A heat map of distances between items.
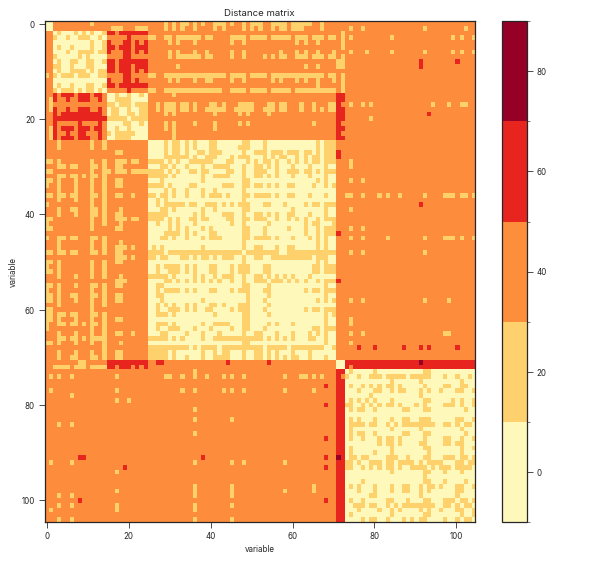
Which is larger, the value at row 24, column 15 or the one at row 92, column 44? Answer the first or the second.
the second
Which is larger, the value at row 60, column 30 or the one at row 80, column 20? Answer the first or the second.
the second
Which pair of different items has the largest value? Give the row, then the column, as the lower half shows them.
91, 71
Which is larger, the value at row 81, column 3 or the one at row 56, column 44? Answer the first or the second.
the first
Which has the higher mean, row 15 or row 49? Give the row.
15
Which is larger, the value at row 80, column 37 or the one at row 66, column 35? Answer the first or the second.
the first
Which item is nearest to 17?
21
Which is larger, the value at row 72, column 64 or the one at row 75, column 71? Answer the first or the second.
the second
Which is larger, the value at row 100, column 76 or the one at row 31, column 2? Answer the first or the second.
the second
